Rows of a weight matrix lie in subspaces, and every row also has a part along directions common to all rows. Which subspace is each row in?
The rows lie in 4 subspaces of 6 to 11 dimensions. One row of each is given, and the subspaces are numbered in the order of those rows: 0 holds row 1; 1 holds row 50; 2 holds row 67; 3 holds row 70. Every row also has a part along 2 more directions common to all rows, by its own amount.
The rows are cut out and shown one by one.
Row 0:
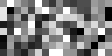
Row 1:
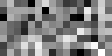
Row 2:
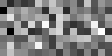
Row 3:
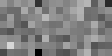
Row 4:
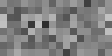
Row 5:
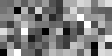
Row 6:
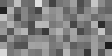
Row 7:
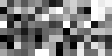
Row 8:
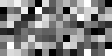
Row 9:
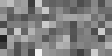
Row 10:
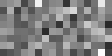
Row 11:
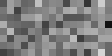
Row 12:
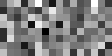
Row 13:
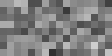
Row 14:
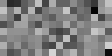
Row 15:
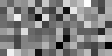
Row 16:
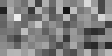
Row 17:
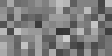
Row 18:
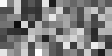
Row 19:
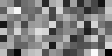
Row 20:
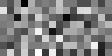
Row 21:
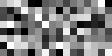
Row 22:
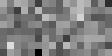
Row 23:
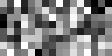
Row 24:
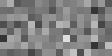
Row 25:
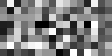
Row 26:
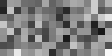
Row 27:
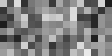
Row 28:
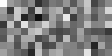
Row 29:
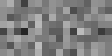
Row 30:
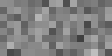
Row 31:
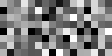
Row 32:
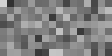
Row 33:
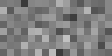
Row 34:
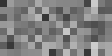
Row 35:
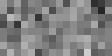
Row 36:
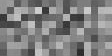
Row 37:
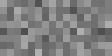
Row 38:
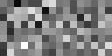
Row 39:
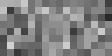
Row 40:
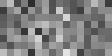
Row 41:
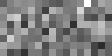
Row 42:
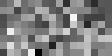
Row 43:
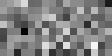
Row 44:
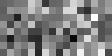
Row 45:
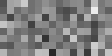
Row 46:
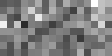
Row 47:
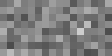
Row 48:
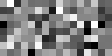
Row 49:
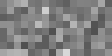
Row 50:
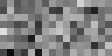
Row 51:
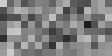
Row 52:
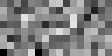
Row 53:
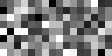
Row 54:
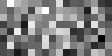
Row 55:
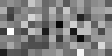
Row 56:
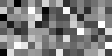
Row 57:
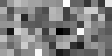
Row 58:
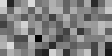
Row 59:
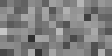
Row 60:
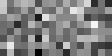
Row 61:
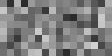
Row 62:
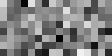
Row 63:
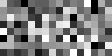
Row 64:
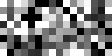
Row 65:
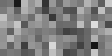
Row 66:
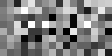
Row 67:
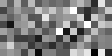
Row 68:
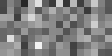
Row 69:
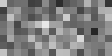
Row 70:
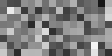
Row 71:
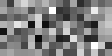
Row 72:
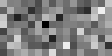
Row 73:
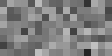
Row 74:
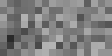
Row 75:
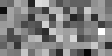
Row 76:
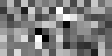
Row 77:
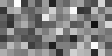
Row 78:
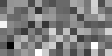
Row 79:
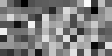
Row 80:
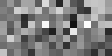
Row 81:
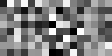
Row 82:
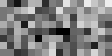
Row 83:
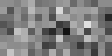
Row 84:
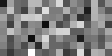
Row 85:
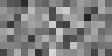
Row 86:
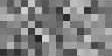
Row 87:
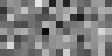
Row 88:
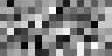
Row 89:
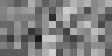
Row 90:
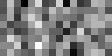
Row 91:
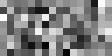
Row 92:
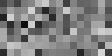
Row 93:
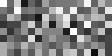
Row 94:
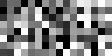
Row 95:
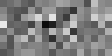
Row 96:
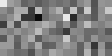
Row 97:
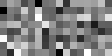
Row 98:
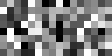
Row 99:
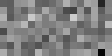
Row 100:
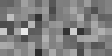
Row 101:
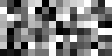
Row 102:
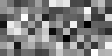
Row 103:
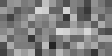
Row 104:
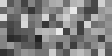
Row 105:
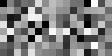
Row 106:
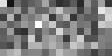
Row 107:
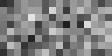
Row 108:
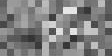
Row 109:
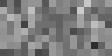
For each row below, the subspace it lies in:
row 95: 2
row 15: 3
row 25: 1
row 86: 1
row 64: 0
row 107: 0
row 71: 1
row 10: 0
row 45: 1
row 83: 1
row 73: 3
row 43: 3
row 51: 2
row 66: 2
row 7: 2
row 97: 3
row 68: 0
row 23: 2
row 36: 0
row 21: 3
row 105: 1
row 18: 2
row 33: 1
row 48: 1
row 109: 2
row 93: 2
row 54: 3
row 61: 1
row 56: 0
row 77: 2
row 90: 0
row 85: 1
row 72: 2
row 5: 3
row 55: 0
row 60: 3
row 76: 1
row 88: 1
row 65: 2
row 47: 1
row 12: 0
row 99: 0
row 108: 2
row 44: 2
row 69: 1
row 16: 3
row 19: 3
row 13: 3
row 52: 2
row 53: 0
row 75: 0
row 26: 3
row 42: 2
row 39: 3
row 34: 2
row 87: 0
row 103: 2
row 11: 0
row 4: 2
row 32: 1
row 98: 0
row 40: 1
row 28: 0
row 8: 3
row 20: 1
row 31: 1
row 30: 3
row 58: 1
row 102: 2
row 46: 2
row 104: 2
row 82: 2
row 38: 0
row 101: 2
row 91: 2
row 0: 3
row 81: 1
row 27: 2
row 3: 3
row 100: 0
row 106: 1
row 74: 2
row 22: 3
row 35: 2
